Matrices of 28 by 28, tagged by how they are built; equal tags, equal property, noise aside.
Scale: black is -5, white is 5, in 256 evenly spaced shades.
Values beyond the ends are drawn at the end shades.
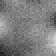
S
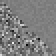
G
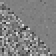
G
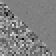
G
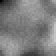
S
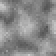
S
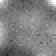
S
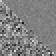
G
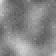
S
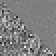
G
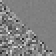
G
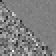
G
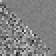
G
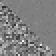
G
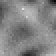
S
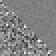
G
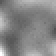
S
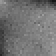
S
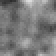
S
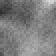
S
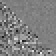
G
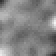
S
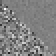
G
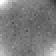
S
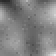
S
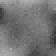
S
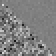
G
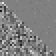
G
